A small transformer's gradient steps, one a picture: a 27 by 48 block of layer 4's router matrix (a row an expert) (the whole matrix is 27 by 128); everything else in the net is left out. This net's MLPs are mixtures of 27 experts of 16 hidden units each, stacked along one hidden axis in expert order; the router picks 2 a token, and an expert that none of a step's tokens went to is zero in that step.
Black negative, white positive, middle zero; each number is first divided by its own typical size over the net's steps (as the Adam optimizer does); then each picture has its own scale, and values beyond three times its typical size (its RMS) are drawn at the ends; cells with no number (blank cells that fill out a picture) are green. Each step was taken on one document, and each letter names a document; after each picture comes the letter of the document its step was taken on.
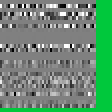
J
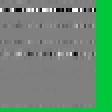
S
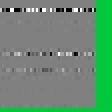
S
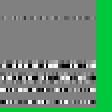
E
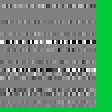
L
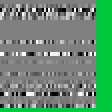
J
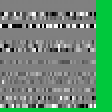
J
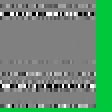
J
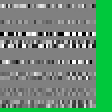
L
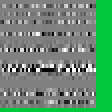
L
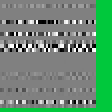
L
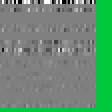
S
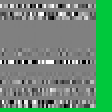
J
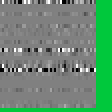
S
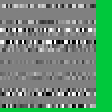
L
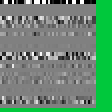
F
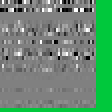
S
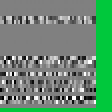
F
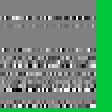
J
